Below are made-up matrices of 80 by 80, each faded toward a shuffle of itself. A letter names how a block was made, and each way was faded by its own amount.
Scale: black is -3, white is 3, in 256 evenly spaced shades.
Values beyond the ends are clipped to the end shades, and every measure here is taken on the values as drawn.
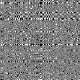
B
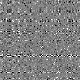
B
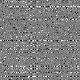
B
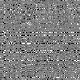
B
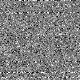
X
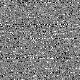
X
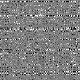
B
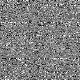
X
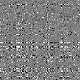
B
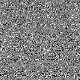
X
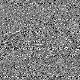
X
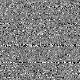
X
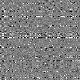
B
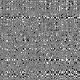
B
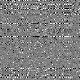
B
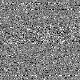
X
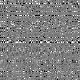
B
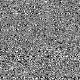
X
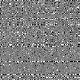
B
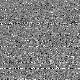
X
